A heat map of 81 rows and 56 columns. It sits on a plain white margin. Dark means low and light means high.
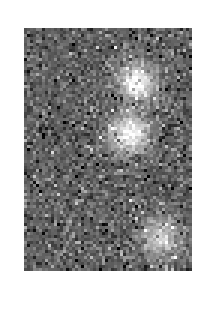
Odd rows or columns: none. Mirror symmetry: none. Bumps: three. Average level on the scale: 40%.
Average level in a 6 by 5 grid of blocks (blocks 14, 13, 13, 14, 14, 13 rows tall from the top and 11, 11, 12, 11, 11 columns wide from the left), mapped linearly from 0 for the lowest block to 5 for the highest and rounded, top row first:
0 0 1 1 0 | 0 0 1 5 0 | 0 0 3 4 0 | 0 0 1 1 0 | 0 0 0 1 1 | 0 0 0 2 2
